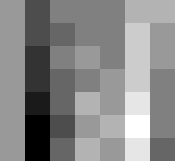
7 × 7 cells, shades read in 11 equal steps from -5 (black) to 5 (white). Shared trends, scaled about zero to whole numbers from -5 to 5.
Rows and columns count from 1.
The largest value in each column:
1 -2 0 2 2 5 2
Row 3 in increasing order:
-3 0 0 1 1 1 3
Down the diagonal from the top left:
1 -2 0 0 1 5 -1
